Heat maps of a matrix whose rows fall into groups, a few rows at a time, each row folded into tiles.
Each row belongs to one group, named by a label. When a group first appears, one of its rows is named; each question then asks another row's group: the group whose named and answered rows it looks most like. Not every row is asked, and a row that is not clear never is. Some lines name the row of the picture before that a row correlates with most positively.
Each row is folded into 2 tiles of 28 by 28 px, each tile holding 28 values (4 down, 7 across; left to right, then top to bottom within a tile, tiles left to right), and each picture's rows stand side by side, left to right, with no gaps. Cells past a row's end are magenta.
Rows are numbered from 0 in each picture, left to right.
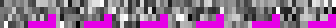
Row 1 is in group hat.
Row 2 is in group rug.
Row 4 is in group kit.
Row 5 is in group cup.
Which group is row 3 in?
kit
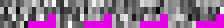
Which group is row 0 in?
rug
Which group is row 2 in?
kit
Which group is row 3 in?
kit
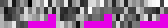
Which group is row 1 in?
hat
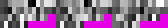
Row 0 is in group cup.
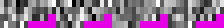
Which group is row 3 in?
rug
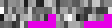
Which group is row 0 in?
rug
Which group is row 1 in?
kit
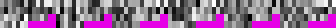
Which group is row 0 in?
kit
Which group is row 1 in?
rug
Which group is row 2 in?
cup
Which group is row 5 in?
cup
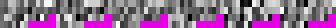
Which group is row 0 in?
cup
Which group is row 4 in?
rug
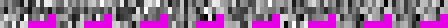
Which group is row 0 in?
kit
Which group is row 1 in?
cup
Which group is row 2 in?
hat
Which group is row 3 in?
rug
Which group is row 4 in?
hat
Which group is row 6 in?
hat
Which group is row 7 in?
hat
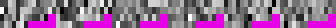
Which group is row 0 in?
rug
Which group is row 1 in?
hat
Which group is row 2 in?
cup
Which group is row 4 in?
hat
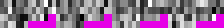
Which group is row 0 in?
hat
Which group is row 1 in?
hat
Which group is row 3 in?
kit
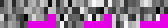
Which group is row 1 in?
cup
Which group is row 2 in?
kit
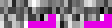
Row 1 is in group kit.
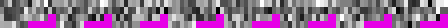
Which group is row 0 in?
hat
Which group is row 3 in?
kit
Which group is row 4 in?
kit
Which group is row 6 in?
kit
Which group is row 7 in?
rug
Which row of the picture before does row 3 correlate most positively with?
0
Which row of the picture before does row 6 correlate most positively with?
1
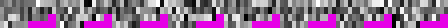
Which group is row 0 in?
kit
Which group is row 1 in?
cup
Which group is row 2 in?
hat
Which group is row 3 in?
rug
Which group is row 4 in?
kit
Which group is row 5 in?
cup
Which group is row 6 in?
cup
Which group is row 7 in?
rug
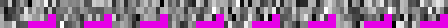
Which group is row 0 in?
hat
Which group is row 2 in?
hat
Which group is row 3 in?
rug
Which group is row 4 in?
rug
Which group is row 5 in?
rug
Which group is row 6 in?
hat
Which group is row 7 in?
rug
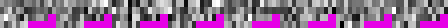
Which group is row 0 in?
kit
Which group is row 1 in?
cup
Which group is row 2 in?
rug
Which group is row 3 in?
rug
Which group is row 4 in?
kit
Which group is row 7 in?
rug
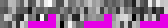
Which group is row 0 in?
cup
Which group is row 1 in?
hat
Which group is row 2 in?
kit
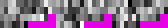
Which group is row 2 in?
rug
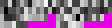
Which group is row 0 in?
hat
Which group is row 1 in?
kit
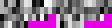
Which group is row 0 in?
rug
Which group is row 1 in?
kit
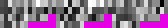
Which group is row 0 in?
cup
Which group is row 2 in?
hat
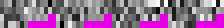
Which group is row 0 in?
hat
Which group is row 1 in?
hat
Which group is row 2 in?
cup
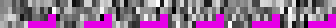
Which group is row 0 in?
kit
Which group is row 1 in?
rug
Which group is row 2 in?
hat
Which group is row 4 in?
cup
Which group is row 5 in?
rug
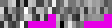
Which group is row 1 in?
hat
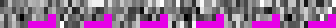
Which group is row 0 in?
hat
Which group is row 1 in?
cup
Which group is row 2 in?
cup
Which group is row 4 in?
kit
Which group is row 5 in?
rug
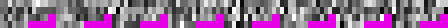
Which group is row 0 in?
cup
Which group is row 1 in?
kit
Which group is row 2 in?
rug
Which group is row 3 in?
hat
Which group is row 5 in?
rug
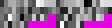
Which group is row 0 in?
cup
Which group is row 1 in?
cup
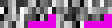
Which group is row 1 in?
hat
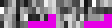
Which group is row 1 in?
kit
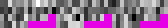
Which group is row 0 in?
cup
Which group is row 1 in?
kit
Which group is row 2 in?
hat
